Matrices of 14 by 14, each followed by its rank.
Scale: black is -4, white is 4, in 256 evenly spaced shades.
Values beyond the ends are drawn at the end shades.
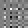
one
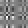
one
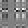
one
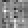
three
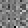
three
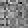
three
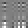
one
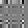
one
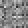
three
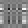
one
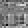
three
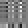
one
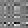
one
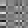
one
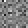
three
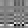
one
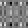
one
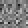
three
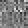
three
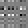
one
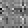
three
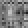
three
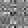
three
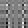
one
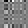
one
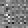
three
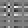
one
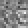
three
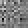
three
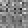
three
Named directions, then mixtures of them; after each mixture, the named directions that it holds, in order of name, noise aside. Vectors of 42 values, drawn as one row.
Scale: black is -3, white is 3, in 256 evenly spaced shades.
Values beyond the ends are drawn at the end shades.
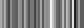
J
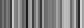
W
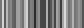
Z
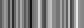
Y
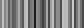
J, Z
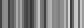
W, Y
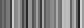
W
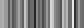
J, Z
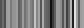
J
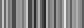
Y, Z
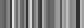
W, Y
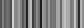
W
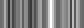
J, Y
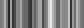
J, Y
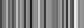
J, Y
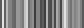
Z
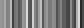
W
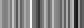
J, Y
